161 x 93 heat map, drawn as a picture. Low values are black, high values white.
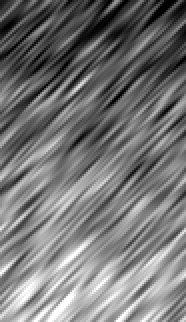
The histogram is bell-shaped. No single row or column stands out from its neighbours. No lone cell stands out from its neighbours. Streaks slant up to the right. There is an overall slope up to the bottom.
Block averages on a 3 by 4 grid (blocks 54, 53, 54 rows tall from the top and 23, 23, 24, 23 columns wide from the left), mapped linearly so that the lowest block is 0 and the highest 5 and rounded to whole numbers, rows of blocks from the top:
0000
2322
4544
